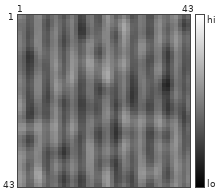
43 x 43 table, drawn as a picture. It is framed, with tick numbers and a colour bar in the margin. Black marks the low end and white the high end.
Seam: none. Stripes: upright, repeating 10 times. Slope: none. Histogram: bell-shaped. Average level on the scale: 40%.
